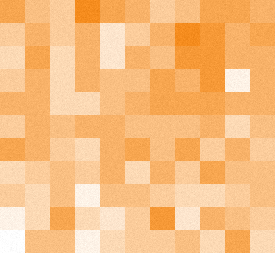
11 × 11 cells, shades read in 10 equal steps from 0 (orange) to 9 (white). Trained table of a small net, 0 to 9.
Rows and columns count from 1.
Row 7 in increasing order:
2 2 2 3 3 3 4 5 5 5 6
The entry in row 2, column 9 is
1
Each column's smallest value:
2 2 2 0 2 2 1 0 1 2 2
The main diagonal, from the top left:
2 3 6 3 4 4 4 5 6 4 6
